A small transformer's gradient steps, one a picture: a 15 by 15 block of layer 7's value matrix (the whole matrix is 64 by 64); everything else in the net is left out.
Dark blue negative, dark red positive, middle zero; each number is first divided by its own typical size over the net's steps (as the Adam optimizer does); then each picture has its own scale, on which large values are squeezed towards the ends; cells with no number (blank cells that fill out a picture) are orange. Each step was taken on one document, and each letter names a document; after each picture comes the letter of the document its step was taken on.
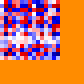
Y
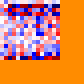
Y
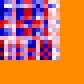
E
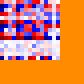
E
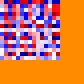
Y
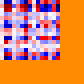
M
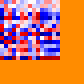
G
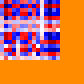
G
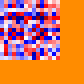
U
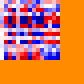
Y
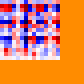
M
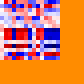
G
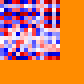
G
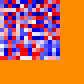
Y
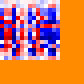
G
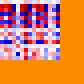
M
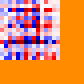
U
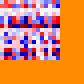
M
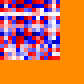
E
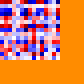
M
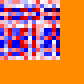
Y
